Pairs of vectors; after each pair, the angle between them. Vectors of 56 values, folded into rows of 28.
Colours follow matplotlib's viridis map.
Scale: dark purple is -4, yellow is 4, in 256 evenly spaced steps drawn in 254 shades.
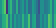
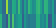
nearly opposite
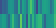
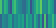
partly opposed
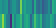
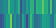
nearly opposite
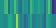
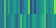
partly opposed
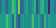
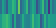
nearly parallel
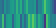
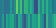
partly aligned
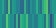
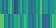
orthogonal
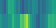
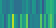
partly aligned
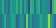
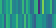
partly opposed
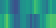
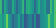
partly aligned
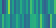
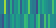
partly opposed
